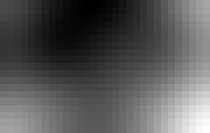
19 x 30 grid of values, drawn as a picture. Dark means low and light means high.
The ninth with the highest average is the bottom right. The texture varies smoothly and slowly. The ninth with the lowest average is the top middle. There is an overall slope up to the bottom right. No lone cell stands out from its neighbours.
